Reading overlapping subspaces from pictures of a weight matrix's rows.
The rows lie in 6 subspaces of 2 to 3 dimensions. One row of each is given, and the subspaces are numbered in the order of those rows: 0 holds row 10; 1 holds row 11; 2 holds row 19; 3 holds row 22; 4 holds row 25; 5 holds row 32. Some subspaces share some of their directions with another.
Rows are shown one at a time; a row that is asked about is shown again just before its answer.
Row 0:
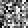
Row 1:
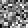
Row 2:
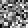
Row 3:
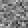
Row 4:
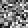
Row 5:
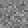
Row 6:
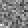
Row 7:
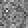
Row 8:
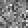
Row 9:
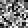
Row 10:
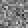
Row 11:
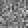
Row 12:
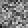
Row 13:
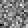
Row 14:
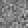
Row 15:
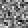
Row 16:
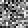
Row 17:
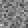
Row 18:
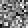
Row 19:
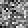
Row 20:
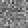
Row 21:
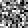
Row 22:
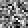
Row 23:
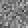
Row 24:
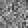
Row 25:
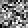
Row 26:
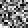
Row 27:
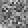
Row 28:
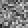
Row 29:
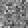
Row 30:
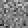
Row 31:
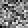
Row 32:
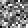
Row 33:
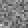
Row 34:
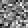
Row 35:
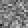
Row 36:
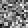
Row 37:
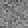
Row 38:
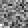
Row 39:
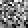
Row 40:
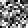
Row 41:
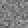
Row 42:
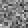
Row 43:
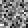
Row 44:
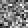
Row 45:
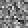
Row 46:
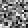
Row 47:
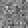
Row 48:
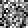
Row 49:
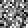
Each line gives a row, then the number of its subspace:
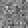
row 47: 0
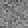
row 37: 2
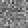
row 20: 4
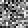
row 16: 4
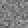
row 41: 3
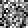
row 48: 2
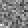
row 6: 5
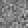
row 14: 1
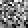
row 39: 2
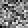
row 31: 2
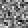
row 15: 3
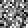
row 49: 4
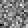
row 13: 4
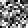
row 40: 5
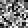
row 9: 1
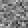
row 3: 3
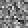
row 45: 3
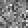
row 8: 1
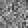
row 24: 1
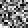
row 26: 3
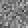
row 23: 1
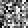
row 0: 0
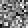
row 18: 1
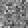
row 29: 0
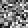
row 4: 1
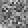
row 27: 4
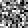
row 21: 5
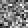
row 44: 1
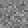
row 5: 3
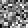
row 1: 5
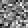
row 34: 3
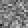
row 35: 3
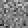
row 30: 2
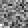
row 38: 0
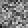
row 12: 4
